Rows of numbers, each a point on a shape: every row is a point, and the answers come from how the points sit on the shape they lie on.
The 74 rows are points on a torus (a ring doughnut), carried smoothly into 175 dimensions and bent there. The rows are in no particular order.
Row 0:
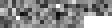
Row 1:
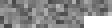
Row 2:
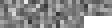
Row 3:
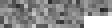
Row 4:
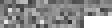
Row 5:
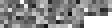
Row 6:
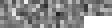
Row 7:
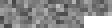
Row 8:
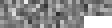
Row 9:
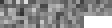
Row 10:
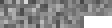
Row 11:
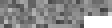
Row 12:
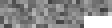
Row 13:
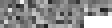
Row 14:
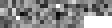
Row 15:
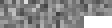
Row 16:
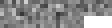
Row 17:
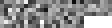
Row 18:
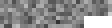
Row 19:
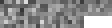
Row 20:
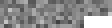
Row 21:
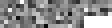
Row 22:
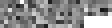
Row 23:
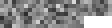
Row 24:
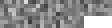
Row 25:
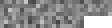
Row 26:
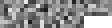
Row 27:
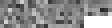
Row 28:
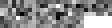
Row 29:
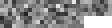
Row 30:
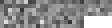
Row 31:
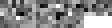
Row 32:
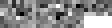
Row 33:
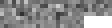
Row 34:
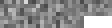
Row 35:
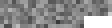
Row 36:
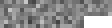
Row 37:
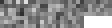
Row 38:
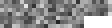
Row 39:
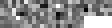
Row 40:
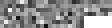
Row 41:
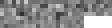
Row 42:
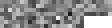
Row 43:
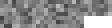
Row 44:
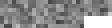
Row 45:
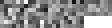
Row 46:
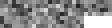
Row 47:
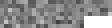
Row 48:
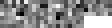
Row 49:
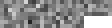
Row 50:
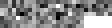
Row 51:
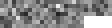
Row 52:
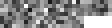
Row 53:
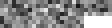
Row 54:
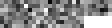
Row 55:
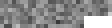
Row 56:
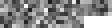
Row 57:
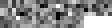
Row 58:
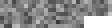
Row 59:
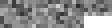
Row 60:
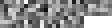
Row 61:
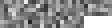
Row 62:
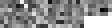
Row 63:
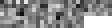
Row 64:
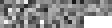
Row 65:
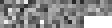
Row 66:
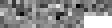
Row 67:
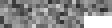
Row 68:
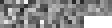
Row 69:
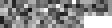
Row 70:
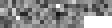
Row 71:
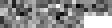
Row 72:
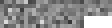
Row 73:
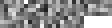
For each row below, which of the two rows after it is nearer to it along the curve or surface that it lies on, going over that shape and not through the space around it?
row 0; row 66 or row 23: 23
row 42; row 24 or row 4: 24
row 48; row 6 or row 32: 32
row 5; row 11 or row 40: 40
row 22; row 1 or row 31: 1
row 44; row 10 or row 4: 4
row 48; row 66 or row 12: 66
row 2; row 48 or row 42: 42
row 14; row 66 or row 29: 29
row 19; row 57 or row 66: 66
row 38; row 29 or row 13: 29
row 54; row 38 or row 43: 38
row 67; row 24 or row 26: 24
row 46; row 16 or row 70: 16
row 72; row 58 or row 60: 58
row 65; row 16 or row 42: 16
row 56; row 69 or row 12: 69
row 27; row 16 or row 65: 65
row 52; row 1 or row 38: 38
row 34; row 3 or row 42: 42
